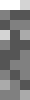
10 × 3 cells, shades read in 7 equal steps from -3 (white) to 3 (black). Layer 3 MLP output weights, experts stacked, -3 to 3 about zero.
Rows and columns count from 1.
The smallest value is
-3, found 2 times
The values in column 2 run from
-3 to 1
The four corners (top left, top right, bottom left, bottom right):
-3 -2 0 -1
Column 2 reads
-3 1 0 1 1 1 0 1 0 0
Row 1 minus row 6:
-4 -4 -2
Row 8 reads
0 1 0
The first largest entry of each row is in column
3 2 1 2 2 1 1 2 3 1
